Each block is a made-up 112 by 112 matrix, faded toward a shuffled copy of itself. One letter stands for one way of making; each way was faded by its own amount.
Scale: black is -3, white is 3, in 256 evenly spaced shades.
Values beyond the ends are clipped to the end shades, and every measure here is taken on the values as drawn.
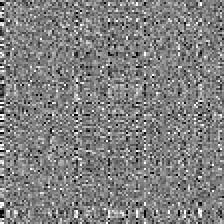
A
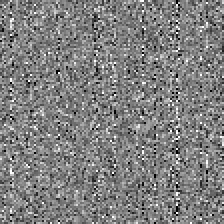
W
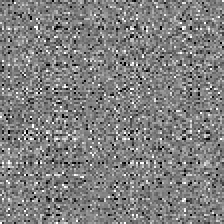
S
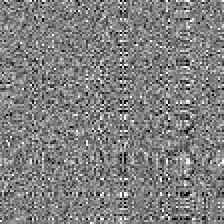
A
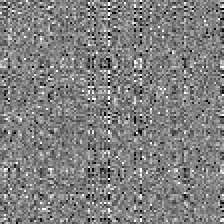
A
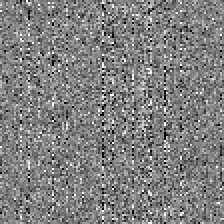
W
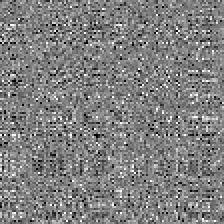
S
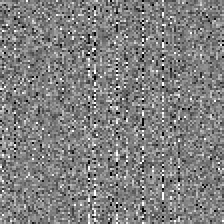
W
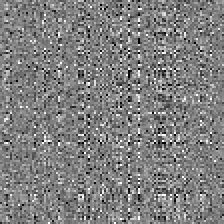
A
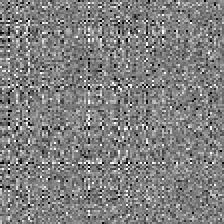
A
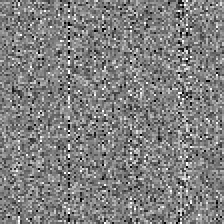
W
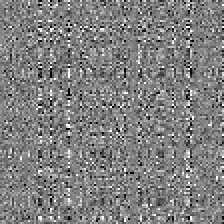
A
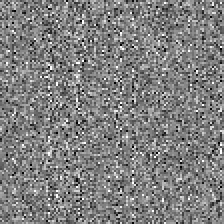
W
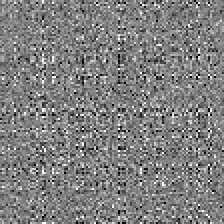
A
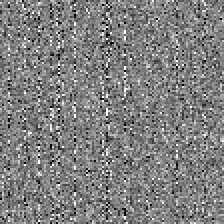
W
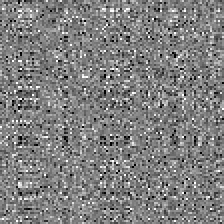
S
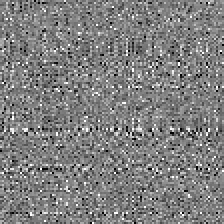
S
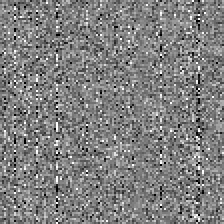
W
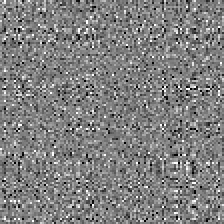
S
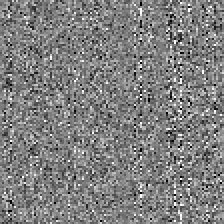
W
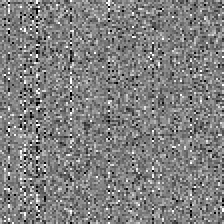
W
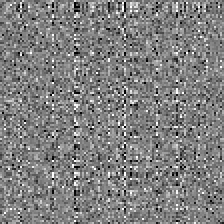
A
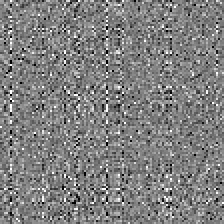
A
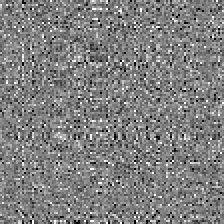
S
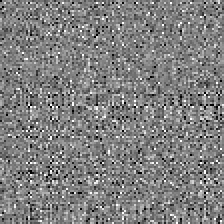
S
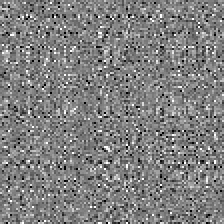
S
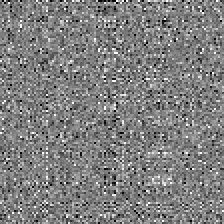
S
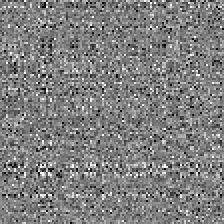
S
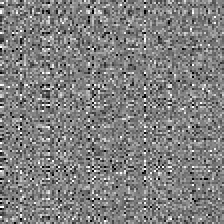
A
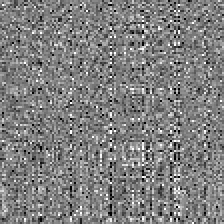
A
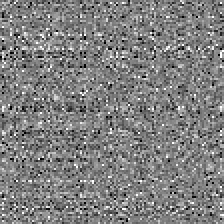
S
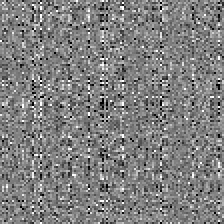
A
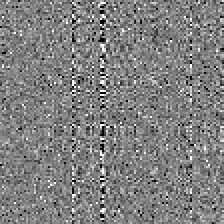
A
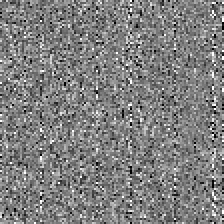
W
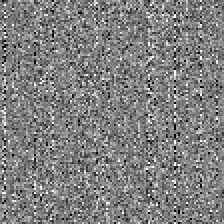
W
